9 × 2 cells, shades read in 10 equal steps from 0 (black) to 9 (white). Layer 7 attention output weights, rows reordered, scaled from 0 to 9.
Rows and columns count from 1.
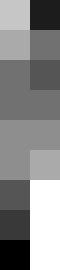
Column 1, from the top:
7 6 4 4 5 5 3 2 0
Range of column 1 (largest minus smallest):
7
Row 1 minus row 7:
4 -8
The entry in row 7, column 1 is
3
